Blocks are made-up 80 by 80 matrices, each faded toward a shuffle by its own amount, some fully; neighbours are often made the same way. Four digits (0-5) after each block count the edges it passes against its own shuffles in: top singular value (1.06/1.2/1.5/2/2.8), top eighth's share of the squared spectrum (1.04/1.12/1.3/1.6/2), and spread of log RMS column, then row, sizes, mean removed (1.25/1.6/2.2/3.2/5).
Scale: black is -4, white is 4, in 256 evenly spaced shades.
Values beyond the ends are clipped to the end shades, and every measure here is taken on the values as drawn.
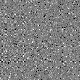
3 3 1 1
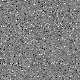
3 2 0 2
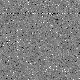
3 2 0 1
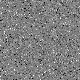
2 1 0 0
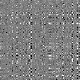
4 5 3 2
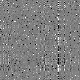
4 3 2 1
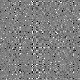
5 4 2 2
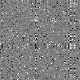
4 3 2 1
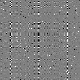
5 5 3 2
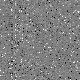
3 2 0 0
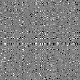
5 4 2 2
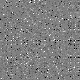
4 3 1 1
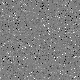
2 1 0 0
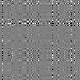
5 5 3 3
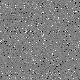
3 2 0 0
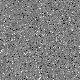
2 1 0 0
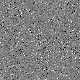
0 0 0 0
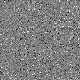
3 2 0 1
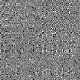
4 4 2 2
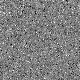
2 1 0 0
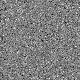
1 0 0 0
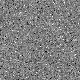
2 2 0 0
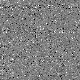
1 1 1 2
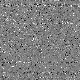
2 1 0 2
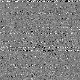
2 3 1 3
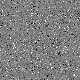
1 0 0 1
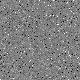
0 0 0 0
